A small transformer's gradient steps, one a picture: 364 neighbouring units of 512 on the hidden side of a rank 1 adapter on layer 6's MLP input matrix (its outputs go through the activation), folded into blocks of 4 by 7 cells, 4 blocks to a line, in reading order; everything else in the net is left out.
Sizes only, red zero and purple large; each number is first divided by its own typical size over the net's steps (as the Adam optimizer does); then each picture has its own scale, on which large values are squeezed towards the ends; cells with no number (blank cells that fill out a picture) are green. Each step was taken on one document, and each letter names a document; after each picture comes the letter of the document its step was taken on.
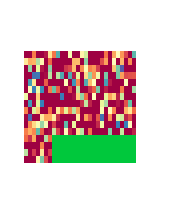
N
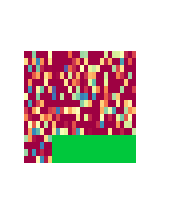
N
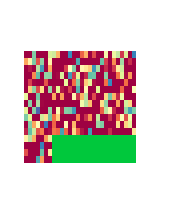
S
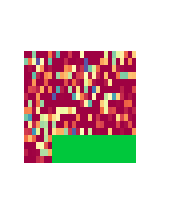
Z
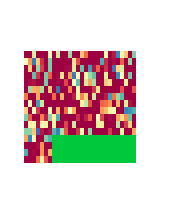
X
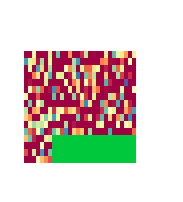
S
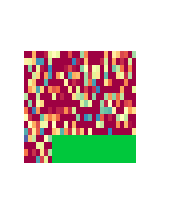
X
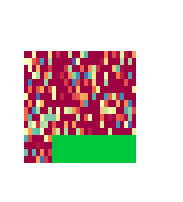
N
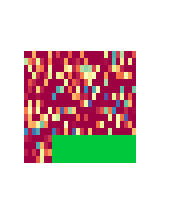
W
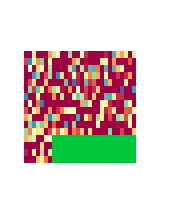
S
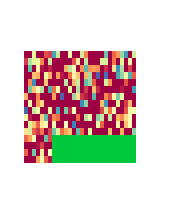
N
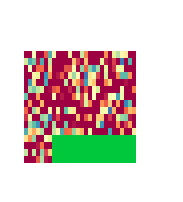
X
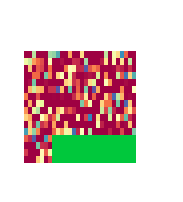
Z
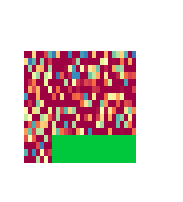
S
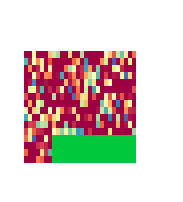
Z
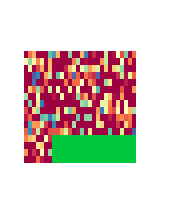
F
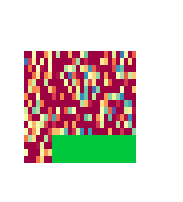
N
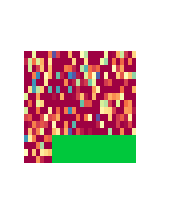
F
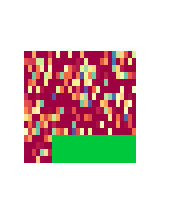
W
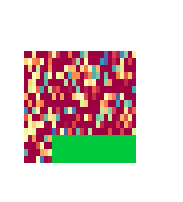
N
